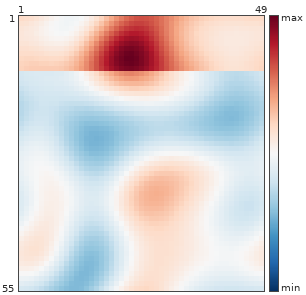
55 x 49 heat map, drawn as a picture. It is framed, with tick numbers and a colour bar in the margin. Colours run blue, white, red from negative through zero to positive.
Ninth with the highest average: top middle. Histogram: skewed, a long tail of high values. Roughest part: top middle. Lone odd cells: none. Stripes: none. Seam: horizontal, 20% of the way down, the top part higher.
